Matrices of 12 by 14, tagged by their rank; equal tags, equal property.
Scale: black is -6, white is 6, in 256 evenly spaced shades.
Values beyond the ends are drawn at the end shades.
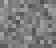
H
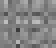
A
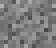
H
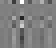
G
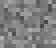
H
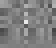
A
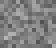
H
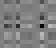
G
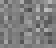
A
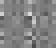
A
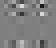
G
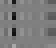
G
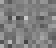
A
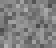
H
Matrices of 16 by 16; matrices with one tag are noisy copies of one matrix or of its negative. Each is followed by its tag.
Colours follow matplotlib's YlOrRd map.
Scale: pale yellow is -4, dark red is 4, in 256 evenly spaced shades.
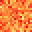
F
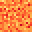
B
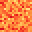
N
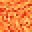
B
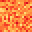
B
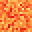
N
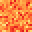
F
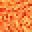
B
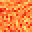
B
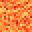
B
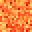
F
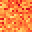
N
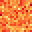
F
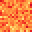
F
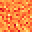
B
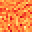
B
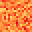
B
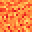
B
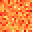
F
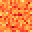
F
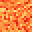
B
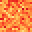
N
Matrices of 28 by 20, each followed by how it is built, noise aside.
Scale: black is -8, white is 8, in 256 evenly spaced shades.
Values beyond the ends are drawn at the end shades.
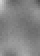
smooth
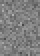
noise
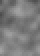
smooth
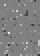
sparse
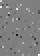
sparse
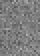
noise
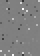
sparse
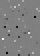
sparse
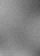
smooth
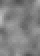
smooth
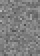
noise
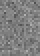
noise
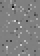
sparse
